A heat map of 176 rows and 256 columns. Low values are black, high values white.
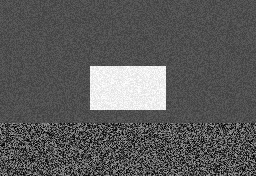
Seam: horizontal, 70% of the way down, the top part calmer. Stripes: none. Slope: none. Odd patch: higher, in the centre. Ninth with the highest average: centre.
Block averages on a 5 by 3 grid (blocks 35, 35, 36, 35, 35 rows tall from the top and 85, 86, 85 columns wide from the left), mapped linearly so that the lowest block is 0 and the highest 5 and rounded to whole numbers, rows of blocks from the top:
0 0 0 / 0 1 0 / 0 5 0 / 0 1 0 / 0 0 0
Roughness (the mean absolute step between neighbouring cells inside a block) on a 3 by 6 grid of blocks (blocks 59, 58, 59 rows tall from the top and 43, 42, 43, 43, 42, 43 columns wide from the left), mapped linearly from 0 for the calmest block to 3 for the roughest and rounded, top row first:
0 0 0 0 0 0 / 0 0 0 0 0 0 / 3 3 3 3 3 3
